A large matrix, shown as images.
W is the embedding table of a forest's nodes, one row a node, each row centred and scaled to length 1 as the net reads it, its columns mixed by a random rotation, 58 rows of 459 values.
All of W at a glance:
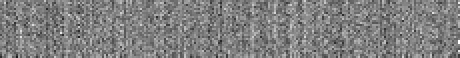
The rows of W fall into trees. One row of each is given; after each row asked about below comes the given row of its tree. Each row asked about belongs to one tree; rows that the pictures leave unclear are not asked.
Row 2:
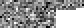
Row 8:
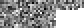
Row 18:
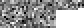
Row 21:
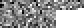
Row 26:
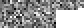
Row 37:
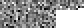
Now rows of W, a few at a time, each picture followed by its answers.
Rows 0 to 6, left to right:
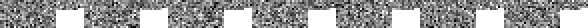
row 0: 37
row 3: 2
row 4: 21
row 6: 2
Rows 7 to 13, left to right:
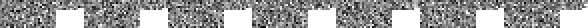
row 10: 37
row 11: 26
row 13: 37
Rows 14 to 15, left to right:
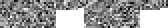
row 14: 2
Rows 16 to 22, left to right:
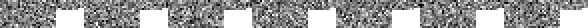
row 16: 8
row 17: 18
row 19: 26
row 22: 8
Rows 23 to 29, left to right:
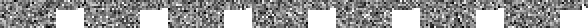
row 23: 2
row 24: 37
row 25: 37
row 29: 26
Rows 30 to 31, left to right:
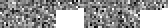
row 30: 37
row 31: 37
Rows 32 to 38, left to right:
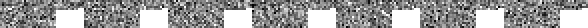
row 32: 18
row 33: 37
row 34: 26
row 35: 21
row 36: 37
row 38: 2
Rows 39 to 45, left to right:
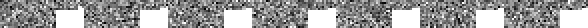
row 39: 26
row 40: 2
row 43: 2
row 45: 2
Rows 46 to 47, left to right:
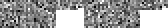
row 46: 37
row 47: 26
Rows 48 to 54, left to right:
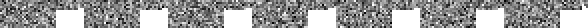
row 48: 26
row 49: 37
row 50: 2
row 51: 2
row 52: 26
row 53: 2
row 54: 26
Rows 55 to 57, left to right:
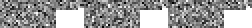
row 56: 26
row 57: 26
